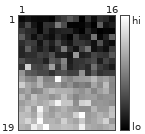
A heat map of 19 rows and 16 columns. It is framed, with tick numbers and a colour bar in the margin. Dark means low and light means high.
Seam: horizontal, 50% of the way down, the bottom part higher. Ninth with the highest average: bottom left. Slope: up to the bottom.
